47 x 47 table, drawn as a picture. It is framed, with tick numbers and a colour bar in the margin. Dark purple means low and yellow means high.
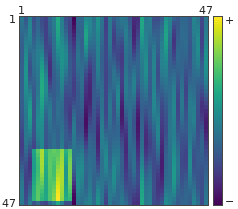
Streaks run downward. Values change most from cell to cell in the bottom left. The halves do not mirror each other. Most values sit low, with a long tail of high ones. The ninth with the highest average is the bottom left. In the bottom left lies a patch that is higher than the rest.
